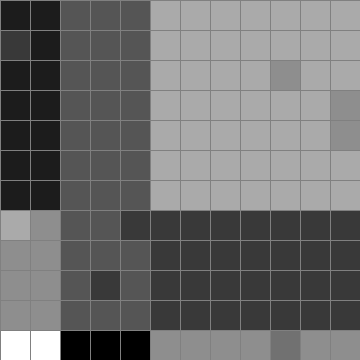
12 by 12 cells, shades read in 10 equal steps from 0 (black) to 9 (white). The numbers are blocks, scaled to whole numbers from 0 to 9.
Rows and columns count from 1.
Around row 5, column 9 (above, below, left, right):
6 6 6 6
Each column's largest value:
9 9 3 3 3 6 6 6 6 6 6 6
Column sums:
38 36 33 32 32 55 55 55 55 53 55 53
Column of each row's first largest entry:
6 6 6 6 6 6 6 1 1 1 1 1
